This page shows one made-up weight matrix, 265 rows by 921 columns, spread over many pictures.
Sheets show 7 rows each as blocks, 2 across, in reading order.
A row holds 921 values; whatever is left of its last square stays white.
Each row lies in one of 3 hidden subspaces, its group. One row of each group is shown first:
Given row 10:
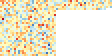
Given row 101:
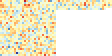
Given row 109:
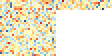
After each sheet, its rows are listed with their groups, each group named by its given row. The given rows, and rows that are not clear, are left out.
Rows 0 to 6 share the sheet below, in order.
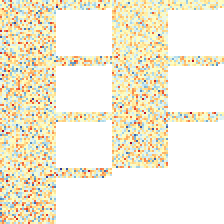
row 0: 109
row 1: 109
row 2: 10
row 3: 10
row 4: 10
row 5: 101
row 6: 109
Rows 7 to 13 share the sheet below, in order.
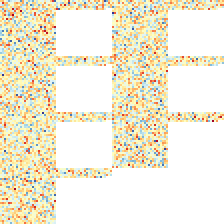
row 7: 10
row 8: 109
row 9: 10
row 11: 101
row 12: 101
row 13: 10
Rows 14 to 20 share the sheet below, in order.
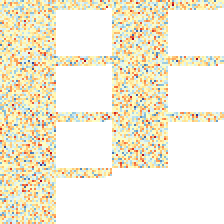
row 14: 109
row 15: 101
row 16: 10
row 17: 10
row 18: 109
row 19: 10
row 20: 109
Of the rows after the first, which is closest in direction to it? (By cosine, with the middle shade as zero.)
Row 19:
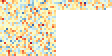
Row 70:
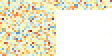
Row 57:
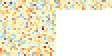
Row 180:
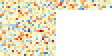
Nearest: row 180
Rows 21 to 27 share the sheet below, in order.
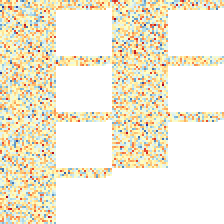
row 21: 101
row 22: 10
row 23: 109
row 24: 109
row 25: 101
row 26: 10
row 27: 10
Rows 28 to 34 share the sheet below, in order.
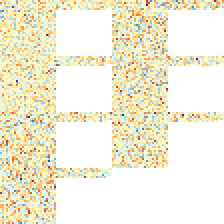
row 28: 109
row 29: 101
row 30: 10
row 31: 10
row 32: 10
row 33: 101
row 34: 101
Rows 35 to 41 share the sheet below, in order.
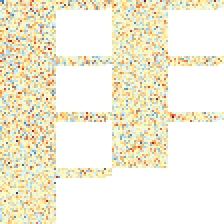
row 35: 10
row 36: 101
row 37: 101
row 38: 101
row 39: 10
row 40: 101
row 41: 10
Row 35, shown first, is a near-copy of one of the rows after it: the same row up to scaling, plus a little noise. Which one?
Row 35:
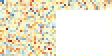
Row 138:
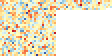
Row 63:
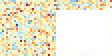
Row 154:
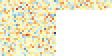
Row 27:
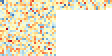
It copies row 27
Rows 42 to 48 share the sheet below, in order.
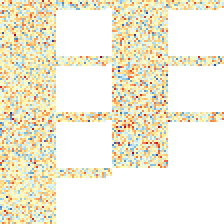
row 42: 101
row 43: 109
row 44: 109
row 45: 109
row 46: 109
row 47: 10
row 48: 10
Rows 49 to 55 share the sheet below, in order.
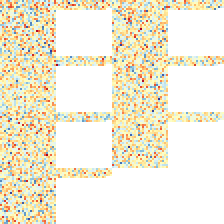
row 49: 101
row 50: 109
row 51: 10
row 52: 101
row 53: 101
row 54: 109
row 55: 109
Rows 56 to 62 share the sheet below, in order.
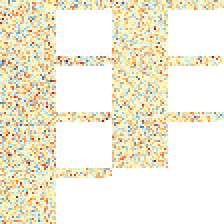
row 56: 10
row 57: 101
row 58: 101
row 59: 109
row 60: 109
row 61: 101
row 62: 10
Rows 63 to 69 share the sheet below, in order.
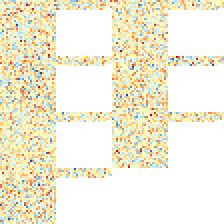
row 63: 10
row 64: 10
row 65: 101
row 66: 101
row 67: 109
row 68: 101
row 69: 109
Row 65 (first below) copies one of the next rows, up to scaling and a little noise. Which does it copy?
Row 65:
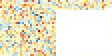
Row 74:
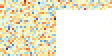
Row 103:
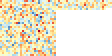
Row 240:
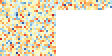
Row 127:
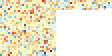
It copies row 103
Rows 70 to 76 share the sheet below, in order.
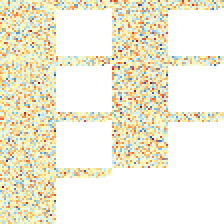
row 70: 10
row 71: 10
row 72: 109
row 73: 109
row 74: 101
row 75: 10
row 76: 10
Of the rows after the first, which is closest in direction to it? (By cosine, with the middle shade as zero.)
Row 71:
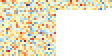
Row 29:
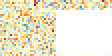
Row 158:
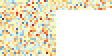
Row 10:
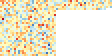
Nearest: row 10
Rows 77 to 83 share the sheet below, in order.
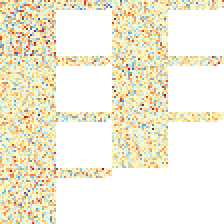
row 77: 101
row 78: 10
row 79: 101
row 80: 109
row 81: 101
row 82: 101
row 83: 101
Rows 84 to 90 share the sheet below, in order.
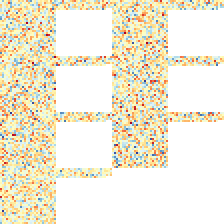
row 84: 109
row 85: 101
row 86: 10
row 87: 10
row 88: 109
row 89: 109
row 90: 101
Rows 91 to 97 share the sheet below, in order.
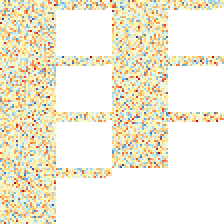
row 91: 10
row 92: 101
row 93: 109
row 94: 109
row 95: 10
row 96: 101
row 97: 101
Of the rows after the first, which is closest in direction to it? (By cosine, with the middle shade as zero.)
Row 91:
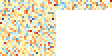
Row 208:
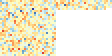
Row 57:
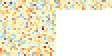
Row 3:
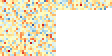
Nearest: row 3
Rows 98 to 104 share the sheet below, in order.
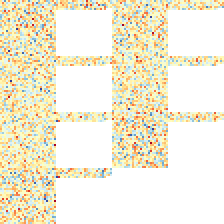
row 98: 10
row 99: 109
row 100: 109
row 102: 10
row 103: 101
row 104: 10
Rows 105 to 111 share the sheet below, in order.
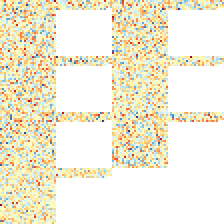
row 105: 10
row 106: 109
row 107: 101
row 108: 101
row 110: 101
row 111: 109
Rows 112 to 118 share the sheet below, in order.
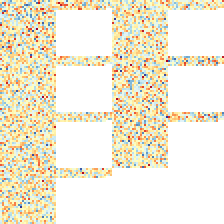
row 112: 101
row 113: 10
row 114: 109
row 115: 10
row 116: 10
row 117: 10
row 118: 101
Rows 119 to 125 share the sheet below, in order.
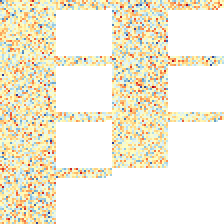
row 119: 10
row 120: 101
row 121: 10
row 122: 101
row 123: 109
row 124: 109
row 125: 10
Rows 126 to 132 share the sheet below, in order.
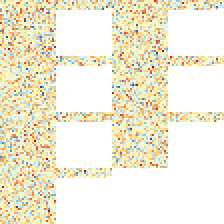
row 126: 109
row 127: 101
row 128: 101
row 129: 109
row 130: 109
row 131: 109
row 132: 10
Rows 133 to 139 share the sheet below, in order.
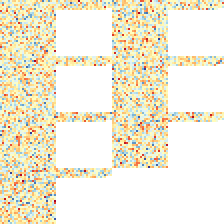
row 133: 101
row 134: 10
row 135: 101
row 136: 109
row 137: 10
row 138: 10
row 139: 10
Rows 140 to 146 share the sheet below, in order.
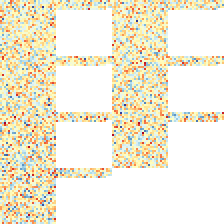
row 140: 109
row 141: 109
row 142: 10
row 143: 10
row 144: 10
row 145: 10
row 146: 101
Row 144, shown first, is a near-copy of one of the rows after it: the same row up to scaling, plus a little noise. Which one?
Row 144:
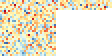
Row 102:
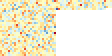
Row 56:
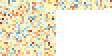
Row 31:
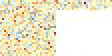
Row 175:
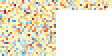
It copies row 175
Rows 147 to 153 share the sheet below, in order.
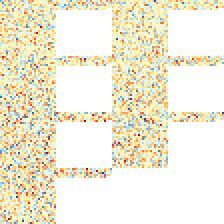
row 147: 10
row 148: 101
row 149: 10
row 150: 101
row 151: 101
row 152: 10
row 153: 10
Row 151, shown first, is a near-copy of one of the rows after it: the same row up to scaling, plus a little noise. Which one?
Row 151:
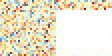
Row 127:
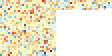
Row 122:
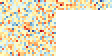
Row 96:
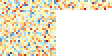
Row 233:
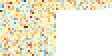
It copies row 96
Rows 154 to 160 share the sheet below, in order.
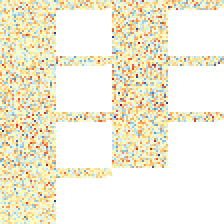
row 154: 10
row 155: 109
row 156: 109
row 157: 109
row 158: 10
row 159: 101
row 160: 10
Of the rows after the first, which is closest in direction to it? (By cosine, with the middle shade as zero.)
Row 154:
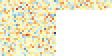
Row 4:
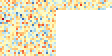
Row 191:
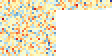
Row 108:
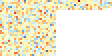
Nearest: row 191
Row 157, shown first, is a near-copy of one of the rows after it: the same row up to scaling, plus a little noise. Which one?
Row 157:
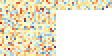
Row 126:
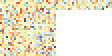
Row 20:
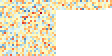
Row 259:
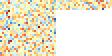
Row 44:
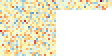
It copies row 126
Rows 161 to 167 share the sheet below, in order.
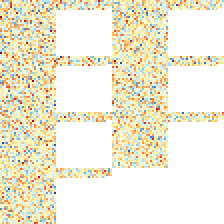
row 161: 109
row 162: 10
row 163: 109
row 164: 101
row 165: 10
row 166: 10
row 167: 109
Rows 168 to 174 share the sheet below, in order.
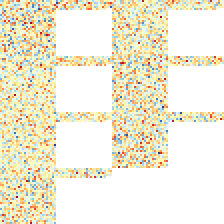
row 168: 109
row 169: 109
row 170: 101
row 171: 101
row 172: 10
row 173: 109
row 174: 10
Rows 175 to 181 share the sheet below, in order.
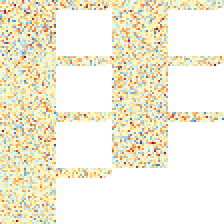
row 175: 10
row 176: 101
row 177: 101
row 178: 109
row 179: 10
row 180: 101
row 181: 101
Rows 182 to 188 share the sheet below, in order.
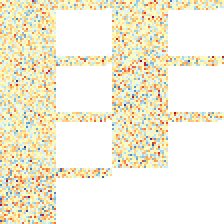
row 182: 101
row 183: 101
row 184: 10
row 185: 10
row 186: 101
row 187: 109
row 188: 109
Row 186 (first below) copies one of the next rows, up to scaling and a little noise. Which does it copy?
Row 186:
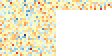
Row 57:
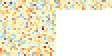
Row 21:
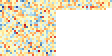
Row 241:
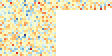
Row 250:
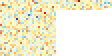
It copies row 241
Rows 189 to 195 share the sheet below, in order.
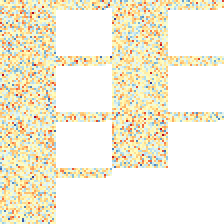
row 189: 109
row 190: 10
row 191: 10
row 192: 109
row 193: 101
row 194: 109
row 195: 10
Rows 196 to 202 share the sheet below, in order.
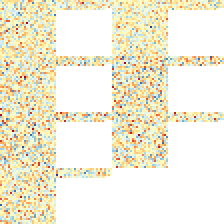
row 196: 10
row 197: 109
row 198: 109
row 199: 109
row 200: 109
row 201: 109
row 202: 109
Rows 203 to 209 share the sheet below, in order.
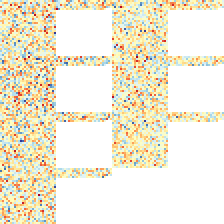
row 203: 10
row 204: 101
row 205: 101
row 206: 101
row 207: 109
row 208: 10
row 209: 109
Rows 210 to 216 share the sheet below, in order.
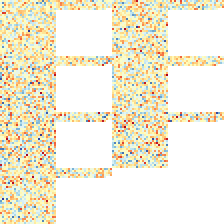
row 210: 101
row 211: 101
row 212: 109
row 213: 109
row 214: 109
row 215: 10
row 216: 10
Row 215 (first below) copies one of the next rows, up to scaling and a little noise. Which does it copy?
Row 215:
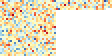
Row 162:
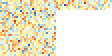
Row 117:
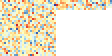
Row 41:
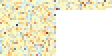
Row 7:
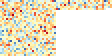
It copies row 7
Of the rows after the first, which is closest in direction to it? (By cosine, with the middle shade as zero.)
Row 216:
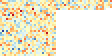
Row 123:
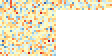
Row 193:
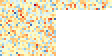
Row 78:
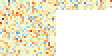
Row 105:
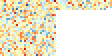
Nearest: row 78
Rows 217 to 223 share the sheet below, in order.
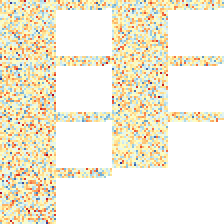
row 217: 101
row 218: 101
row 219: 109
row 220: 109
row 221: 101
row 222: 10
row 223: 101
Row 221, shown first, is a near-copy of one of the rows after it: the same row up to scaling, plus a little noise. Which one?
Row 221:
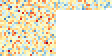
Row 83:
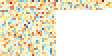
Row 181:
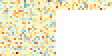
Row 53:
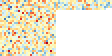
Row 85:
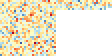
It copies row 53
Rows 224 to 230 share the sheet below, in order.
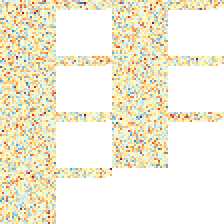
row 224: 10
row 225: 109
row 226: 101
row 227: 10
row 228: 10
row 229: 101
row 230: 10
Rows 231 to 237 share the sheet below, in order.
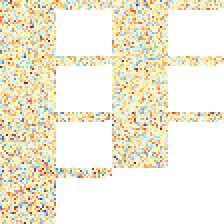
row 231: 109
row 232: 101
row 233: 101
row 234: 10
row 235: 109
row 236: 109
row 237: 101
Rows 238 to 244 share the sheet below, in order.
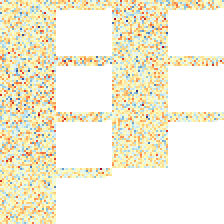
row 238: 109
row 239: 10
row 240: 101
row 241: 101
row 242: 101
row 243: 101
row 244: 109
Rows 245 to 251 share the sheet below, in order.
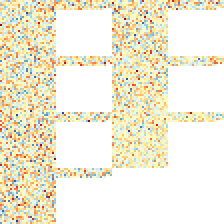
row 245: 101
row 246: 109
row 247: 101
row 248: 109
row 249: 109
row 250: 101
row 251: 101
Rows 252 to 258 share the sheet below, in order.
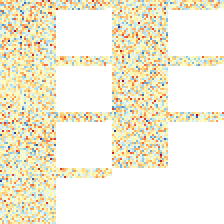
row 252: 101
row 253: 109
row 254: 10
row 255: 109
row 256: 10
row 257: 10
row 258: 109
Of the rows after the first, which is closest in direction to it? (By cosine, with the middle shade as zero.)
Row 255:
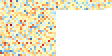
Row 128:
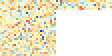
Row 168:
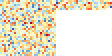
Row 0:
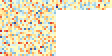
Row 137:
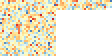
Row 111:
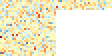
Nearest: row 0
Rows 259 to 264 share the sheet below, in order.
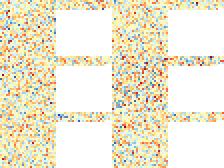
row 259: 109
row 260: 10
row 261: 10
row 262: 109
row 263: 101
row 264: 10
